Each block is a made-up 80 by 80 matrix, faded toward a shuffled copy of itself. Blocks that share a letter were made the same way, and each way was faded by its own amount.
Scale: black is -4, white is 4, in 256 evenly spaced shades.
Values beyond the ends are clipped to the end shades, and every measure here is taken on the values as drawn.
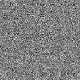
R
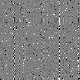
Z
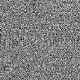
R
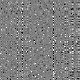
Z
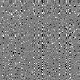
Z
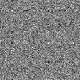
R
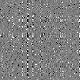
Z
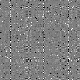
Z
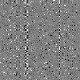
Z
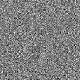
R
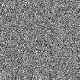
R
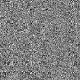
R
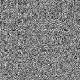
R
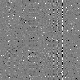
Z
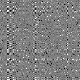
Z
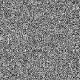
R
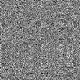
R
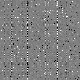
Z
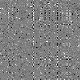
Z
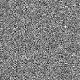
R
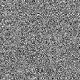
R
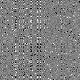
Z
